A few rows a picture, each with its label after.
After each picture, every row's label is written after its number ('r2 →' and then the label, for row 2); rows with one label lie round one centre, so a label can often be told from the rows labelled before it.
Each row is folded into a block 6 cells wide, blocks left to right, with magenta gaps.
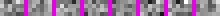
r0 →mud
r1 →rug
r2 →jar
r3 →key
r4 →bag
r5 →mud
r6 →mud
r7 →rug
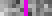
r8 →jar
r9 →key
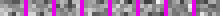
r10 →jar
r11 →jar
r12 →rug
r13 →jar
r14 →jar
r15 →mud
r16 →rug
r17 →bag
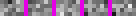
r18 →mud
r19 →bag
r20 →jar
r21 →key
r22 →key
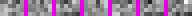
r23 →jar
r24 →rug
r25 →mud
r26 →rug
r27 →jar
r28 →mud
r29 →mud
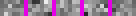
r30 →bag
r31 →mud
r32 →rug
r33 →key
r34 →bag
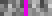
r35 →bag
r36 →rug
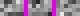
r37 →mud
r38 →mud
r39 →jar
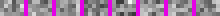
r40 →rug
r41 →jar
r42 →rug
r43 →bag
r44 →mud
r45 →jar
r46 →jar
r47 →rug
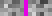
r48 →jar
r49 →jar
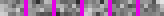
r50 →jar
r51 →mud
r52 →key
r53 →jar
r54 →bag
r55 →rug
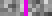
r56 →rug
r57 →mud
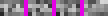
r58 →key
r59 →key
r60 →key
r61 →mud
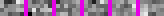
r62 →mud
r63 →key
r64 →bag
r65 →mud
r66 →rug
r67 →jar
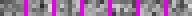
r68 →bag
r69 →rug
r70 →rug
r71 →jar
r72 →key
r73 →jar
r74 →rug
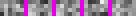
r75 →key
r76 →jar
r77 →jar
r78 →mud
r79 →jar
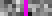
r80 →mud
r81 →key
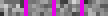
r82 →key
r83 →bag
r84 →mud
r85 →bag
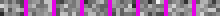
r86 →key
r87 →rug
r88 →bag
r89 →bag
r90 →key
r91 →mud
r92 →jar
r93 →jar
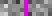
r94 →jar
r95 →bag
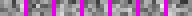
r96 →rug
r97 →bag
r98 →jar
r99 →rug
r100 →jar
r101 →rug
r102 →jar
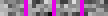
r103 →jar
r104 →mud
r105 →mud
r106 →bag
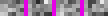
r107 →jar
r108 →mud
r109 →jar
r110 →mud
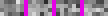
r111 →mud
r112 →jar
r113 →key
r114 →jar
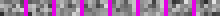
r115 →key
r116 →key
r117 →rug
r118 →rug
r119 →rug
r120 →rug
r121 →mud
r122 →mud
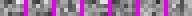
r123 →mud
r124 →mud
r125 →rug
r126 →mud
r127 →bag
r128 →jar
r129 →rug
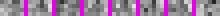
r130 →jar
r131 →rug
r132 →bag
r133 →rug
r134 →rug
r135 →rug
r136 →rug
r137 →jar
